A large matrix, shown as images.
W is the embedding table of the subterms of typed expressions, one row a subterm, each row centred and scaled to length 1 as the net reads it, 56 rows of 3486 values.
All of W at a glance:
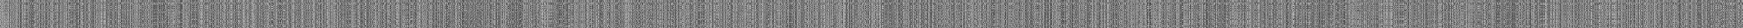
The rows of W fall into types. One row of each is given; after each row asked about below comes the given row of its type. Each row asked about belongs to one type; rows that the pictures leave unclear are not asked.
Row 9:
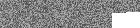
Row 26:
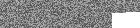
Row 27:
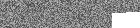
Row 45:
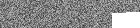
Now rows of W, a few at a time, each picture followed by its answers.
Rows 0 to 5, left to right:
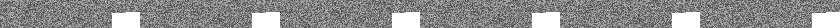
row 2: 26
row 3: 26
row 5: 27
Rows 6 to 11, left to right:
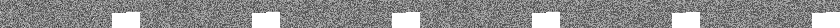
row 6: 27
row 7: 9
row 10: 26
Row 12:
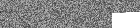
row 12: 26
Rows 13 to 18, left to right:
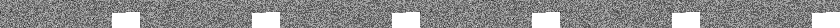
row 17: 26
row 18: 26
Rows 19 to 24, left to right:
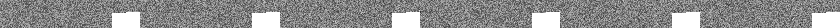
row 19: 9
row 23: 45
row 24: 27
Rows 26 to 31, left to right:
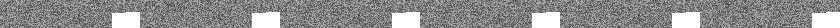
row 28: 26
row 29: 26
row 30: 26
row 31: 9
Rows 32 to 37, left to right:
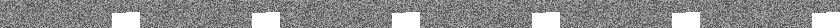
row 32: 27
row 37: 9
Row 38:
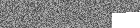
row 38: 27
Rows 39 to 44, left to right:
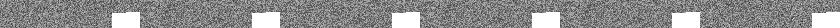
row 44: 27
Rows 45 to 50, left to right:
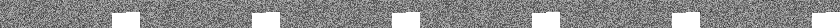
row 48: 9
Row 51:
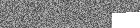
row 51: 27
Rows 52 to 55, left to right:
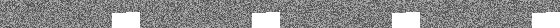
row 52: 27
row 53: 27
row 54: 26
